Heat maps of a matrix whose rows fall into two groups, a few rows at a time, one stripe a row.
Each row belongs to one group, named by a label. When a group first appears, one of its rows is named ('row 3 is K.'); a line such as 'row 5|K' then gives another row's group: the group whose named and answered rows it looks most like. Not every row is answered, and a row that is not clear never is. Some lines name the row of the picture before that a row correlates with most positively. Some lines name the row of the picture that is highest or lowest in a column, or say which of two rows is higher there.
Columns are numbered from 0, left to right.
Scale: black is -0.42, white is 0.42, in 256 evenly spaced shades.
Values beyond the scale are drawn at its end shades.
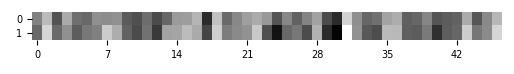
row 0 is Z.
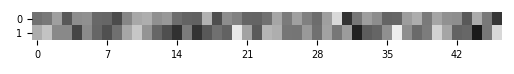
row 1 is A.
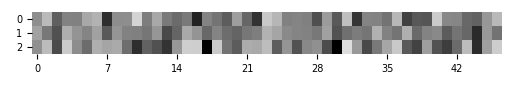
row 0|A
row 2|Z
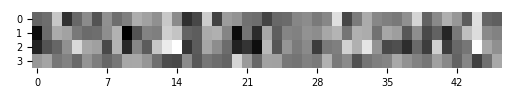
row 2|A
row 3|A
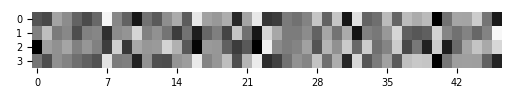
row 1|A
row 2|A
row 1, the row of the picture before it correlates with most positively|3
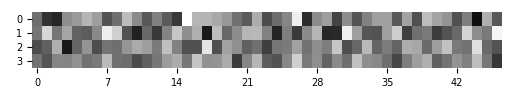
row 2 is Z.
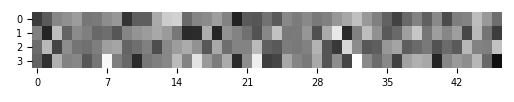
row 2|Z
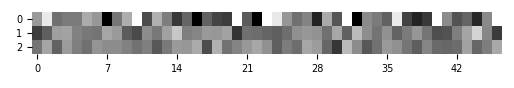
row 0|A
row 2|Z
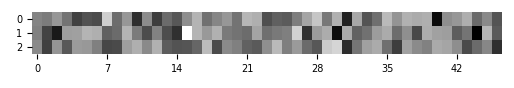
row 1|Z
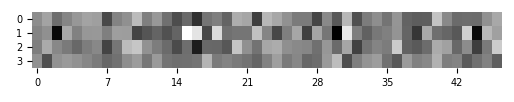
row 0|A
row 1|Z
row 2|A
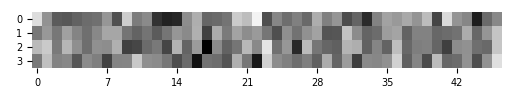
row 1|Z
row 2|Z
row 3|A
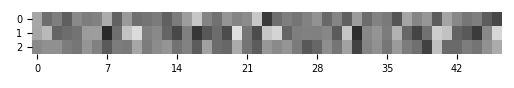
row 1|A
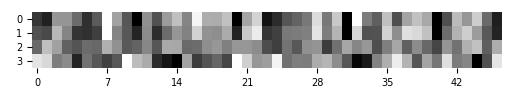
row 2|Z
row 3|A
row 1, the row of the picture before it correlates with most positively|0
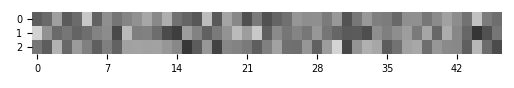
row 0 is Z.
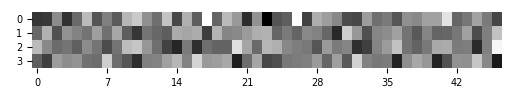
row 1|Z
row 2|A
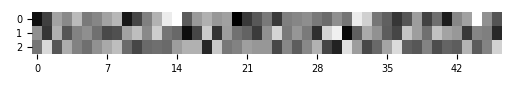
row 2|Z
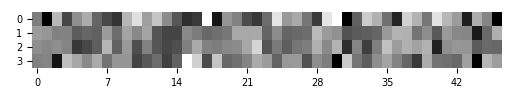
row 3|Z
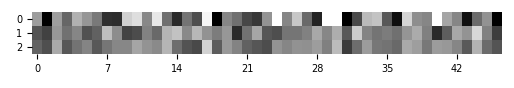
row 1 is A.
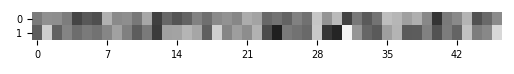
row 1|Z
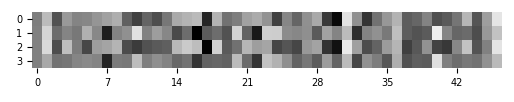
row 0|Z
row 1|A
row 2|Z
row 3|A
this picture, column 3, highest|2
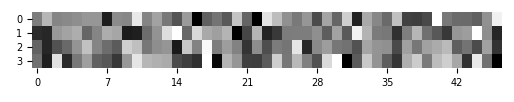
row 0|A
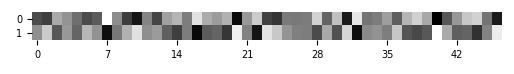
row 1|A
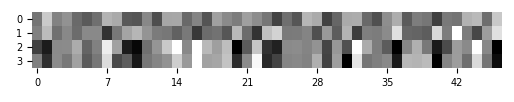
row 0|Z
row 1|A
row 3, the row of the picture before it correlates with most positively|0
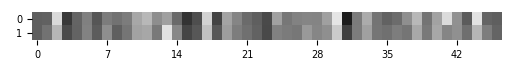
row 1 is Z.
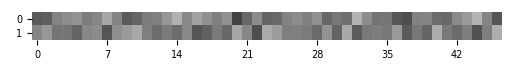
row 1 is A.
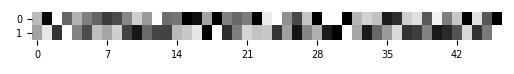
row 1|Z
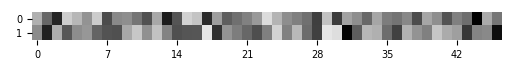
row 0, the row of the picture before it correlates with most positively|1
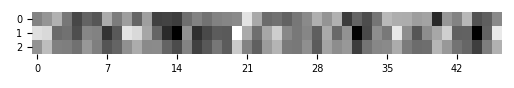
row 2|A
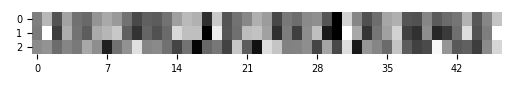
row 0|Z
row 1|Z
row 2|A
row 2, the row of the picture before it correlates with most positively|2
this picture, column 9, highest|2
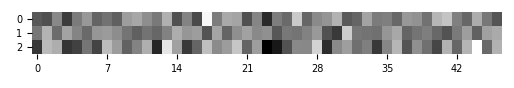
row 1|Z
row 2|Z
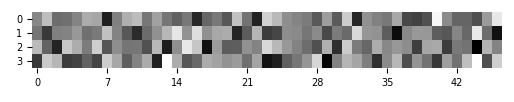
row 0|A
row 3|Z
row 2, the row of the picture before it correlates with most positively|1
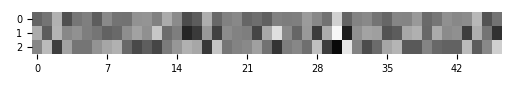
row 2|Z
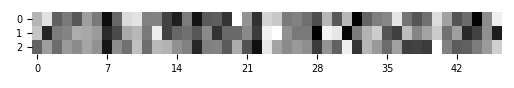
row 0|A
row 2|A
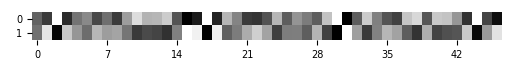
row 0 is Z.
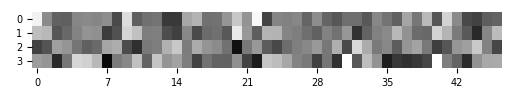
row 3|A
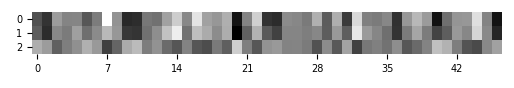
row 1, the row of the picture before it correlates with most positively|2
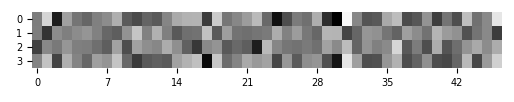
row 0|Z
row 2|A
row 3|Z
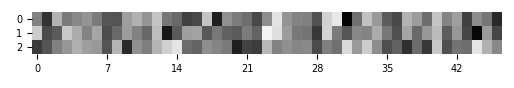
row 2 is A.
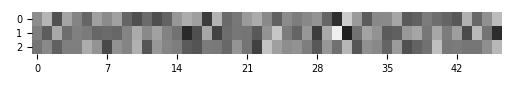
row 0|Z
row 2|A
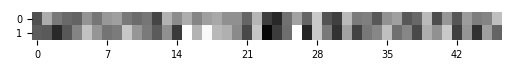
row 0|Z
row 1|Z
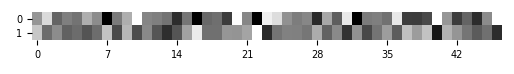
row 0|A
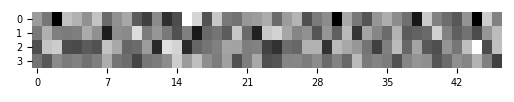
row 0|Z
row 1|A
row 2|Z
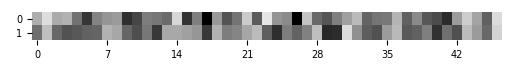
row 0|Z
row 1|Z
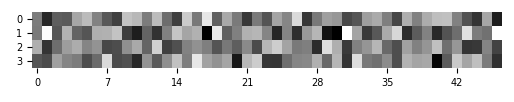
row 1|Z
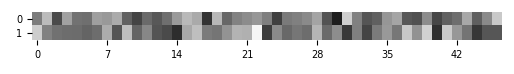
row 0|Z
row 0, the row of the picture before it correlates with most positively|1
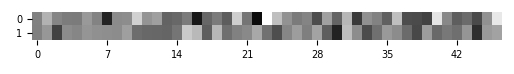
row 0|A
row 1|Z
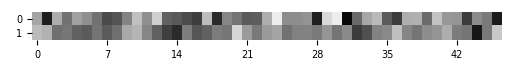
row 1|A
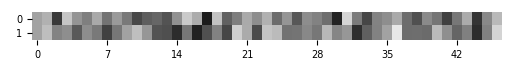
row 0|Z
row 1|A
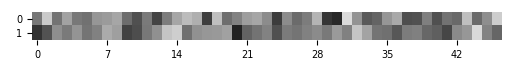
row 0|Z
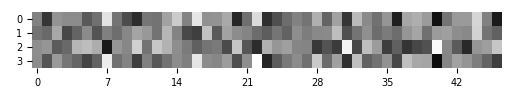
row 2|A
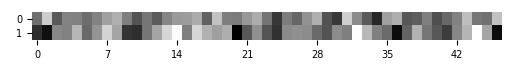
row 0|Z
